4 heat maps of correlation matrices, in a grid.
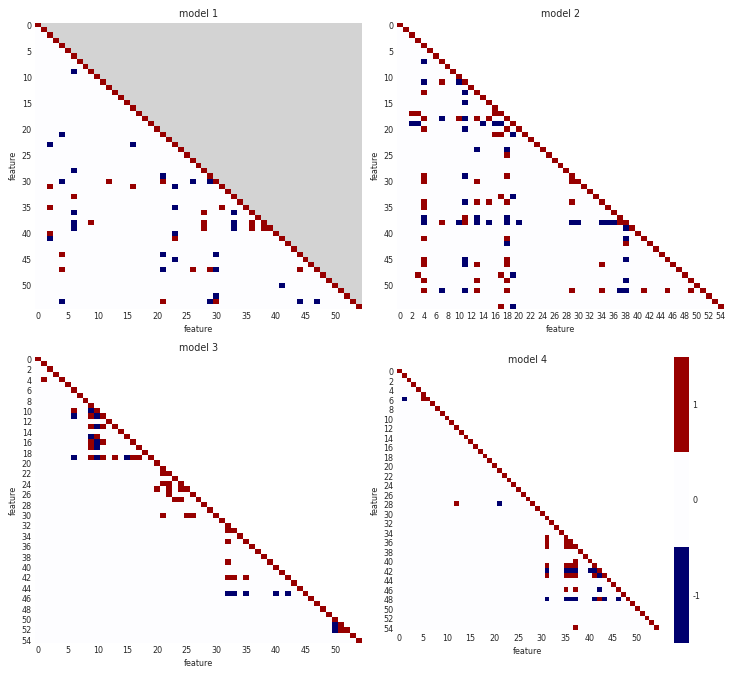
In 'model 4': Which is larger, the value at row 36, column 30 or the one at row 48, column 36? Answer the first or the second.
the first
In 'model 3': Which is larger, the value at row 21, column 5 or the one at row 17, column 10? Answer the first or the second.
the first
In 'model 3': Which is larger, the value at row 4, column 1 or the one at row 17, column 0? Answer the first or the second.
the first
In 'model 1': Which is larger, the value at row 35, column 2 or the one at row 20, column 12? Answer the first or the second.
the first
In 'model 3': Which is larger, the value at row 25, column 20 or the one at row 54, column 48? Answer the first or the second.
the first
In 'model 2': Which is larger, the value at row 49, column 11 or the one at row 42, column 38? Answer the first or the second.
the second
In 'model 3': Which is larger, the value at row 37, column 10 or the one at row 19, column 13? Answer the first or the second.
the second
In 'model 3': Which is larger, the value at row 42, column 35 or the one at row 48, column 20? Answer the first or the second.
the first
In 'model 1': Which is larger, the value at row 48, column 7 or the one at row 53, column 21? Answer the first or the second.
the second
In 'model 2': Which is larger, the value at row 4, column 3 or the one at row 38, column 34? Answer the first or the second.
the first
